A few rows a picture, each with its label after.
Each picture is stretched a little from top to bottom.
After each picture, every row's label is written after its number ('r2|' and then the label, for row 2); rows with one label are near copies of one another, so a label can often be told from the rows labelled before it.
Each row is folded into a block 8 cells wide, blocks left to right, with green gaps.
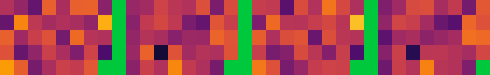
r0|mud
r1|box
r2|mud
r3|box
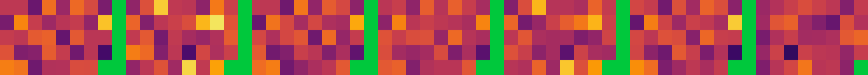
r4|mud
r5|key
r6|mud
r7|mud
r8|key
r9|mud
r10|box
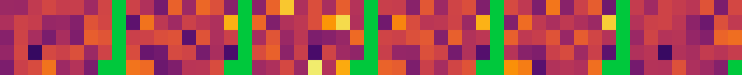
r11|box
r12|mud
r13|key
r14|mud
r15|mud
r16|box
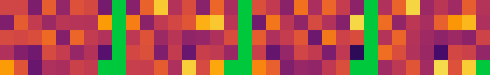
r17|mud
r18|key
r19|mud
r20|key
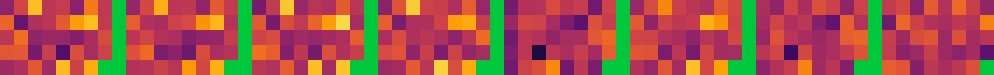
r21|key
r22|key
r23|key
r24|key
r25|box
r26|key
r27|box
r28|mud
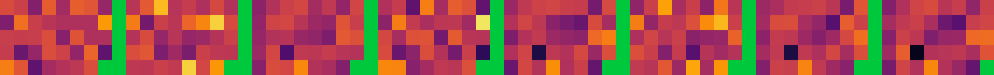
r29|mud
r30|key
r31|box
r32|mud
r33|box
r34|key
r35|box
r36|box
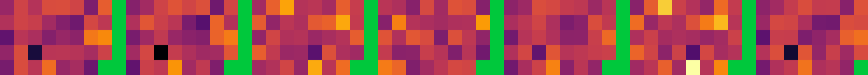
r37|box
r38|box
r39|key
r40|mud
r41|box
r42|key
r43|box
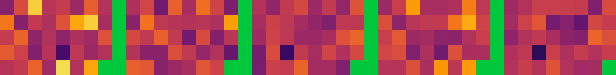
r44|key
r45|mud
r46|box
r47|key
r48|box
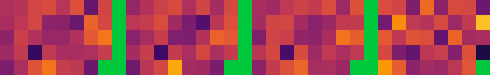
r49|box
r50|box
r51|box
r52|mud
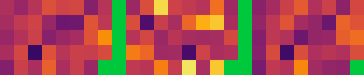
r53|box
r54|key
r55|box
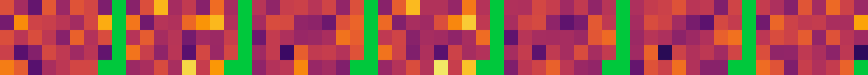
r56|mud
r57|key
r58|box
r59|key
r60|box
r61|box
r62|mud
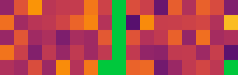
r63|key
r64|mud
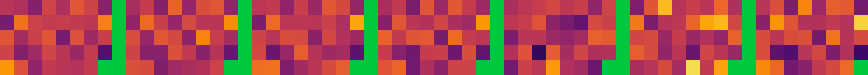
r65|mud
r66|mud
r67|mud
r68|mud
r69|box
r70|key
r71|mud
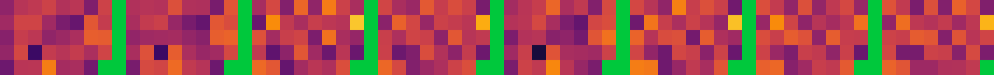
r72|box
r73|box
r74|mud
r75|mud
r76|box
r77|mud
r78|mud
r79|mud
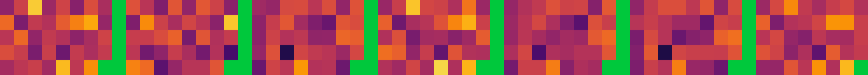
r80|key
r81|mud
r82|box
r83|key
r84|box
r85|box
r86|key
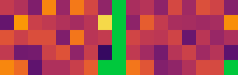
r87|mud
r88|mud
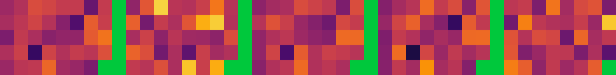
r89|box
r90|key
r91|box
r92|box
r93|mud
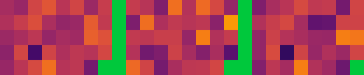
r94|box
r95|mud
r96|box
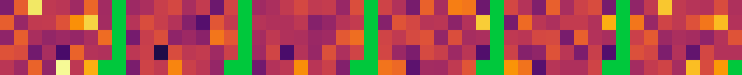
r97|key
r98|box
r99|box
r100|mud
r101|mud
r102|key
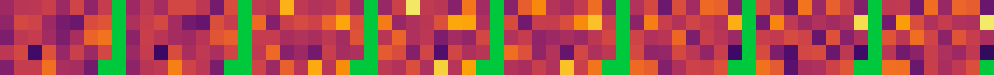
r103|box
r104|box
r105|key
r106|key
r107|key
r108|mud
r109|mud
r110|mud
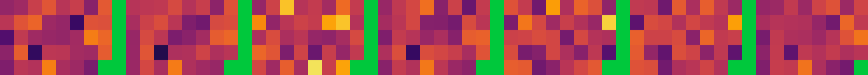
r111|box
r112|box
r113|key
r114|box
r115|mud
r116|mud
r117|box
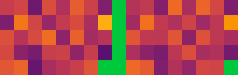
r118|mud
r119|mud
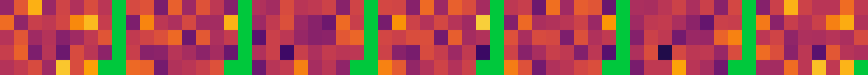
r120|key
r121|mud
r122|box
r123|mud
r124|mud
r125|box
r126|key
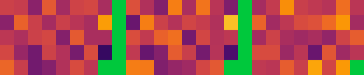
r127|mud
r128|mud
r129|key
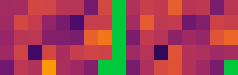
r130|box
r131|box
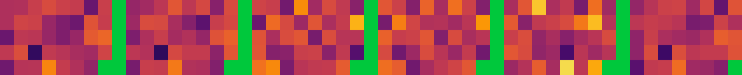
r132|box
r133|box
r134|mud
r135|mud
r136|key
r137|box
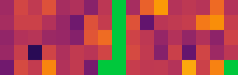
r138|box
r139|key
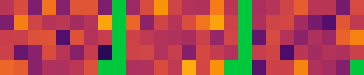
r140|mud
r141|key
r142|box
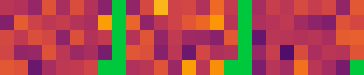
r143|mud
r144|key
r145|box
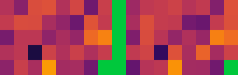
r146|box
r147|box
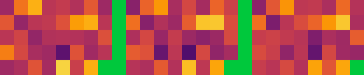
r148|key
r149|key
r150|key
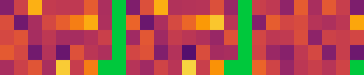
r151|key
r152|key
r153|mud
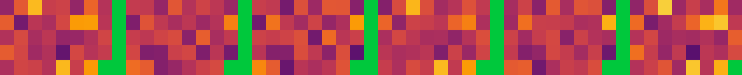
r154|key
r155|mud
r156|mud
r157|key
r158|mud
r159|key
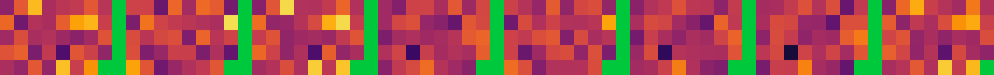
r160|key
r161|mud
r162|key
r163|box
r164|mud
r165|box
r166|box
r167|key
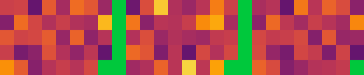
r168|mud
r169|key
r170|mud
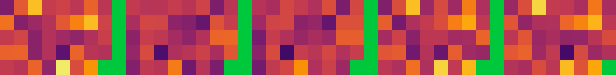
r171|key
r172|box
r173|box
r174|key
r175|key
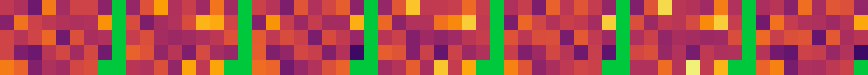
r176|mud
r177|key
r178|mud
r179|key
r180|mud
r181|key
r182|mud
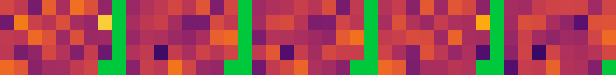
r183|mud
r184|box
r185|box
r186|mud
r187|box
